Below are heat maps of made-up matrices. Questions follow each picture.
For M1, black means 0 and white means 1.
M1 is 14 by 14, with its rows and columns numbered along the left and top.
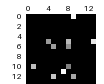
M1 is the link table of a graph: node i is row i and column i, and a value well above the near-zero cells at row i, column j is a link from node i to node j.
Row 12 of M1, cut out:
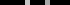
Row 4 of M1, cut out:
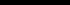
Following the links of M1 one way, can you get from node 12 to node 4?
yes
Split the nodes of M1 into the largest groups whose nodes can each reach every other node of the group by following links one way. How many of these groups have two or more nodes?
0
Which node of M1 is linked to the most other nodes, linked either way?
node 5
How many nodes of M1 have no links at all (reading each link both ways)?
2
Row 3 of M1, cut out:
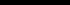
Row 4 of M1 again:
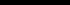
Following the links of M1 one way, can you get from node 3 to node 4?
no
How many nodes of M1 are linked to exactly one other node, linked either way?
6
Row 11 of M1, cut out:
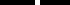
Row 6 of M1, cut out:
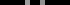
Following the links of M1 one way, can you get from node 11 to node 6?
no
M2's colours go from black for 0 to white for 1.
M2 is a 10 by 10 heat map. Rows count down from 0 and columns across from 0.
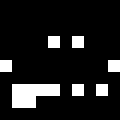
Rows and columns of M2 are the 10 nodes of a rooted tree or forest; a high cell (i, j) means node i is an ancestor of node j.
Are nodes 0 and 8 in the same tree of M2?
no
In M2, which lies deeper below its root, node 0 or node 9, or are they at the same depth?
the same depth
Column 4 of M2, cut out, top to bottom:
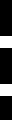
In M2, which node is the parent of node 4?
3
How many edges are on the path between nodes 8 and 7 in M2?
1
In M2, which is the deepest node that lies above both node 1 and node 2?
8
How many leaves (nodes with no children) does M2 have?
6
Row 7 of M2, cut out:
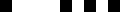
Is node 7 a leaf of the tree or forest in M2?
no
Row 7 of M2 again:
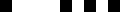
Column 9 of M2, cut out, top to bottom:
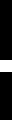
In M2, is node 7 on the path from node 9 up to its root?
no
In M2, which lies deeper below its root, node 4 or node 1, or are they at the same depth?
the same depth
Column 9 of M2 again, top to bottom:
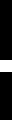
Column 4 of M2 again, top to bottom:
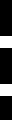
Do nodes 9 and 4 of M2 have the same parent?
no
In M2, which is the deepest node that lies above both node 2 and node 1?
8
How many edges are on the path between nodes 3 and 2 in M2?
3
